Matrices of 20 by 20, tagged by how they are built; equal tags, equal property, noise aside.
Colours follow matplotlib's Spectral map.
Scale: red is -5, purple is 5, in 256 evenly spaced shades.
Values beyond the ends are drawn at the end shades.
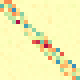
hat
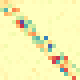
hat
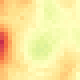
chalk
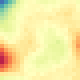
chalk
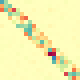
hat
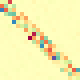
hat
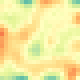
chalk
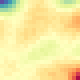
chalk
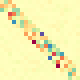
hat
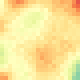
chalk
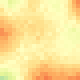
chalk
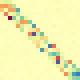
hat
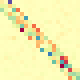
hat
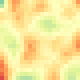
chalk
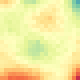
chalk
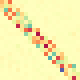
hat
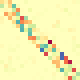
hat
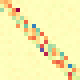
hat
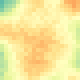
chalk
